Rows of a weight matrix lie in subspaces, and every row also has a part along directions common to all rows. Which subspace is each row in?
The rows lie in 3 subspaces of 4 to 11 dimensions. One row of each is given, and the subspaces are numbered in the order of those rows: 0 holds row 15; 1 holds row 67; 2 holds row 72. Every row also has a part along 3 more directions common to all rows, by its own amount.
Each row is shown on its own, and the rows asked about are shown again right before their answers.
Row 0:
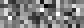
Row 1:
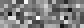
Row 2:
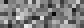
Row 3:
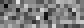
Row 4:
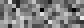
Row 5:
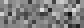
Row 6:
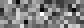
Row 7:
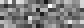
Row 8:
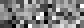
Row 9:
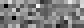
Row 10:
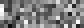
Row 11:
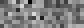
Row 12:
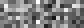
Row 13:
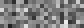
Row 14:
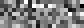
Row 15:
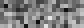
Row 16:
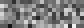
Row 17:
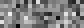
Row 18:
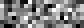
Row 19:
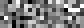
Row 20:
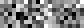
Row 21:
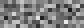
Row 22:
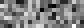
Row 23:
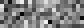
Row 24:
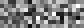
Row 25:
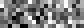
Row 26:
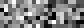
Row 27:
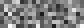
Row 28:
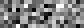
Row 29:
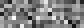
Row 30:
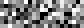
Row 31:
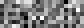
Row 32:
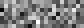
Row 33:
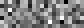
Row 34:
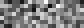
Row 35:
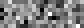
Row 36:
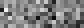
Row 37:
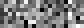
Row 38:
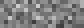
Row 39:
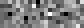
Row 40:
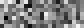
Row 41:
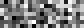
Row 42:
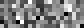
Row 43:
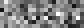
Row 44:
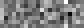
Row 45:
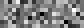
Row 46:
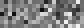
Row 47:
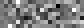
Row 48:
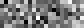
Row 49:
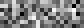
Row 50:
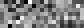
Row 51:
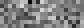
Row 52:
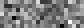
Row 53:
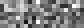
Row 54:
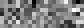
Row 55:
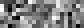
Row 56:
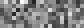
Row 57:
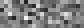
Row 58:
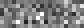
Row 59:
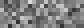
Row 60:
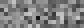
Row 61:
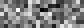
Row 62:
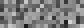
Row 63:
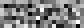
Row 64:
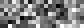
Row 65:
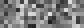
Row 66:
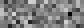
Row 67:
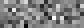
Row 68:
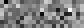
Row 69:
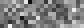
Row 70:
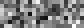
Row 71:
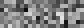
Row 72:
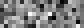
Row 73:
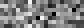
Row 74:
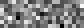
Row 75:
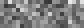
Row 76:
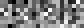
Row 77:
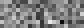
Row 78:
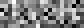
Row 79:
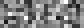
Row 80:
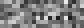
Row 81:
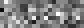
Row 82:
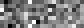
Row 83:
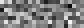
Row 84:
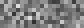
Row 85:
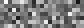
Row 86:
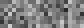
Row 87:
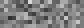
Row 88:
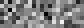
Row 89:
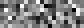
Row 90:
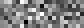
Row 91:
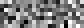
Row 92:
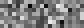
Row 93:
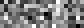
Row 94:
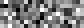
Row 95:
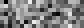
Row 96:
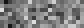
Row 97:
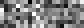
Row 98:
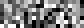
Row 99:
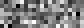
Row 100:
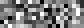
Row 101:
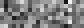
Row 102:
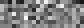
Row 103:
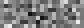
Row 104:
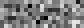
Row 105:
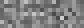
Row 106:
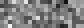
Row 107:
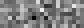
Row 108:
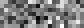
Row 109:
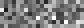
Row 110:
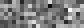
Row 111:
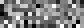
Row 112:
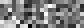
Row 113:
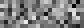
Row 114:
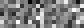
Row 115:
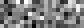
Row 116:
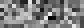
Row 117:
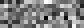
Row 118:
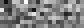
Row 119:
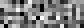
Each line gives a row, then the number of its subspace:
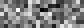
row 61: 1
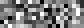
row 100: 2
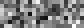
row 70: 2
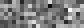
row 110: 1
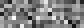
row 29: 2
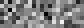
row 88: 1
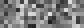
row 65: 2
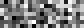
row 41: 1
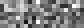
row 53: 0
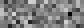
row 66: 1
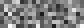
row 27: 1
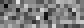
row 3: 1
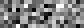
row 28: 1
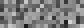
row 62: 0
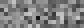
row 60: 0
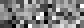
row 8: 1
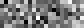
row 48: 1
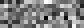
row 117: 2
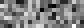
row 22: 2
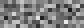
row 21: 1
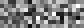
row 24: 0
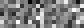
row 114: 1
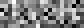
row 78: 0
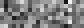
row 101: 1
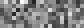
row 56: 1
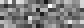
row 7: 2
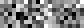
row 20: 2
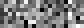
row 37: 1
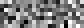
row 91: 2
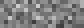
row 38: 2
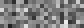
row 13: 0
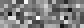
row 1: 2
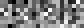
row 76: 0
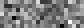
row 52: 2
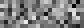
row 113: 0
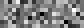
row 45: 1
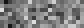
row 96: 0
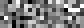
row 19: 1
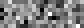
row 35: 2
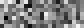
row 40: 1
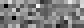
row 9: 2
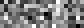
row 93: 1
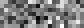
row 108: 2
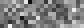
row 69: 1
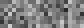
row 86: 1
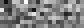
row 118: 2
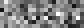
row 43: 0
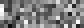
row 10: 2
